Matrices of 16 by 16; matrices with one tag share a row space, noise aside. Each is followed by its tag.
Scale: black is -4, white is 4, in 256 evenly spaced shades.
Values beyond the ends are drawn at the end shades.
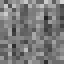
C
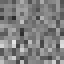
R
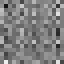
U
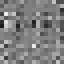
U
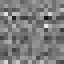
C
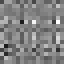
U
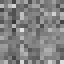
R
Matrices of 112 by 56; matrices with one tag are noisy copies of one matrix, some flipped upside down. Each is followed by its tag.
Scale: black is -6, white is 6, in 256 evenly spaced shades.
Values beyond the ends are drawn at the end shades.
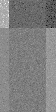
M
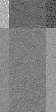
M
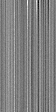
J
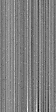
J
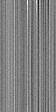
J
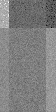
M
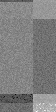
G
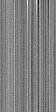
J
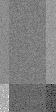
M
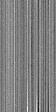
J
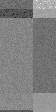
G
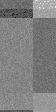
G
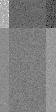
M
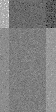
M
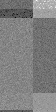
G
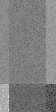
M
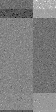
G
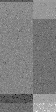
G
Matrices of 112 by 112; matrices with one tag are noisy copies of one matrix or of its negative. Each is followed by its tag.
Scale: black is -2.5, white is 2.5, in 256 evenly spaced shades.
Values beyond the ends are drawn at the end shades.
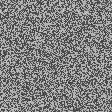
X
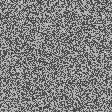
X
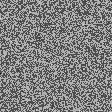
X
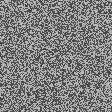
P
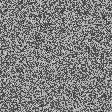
X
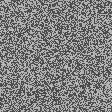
P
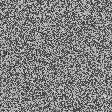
X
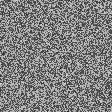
P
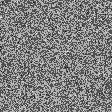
P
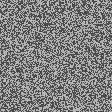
X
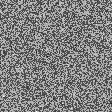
X
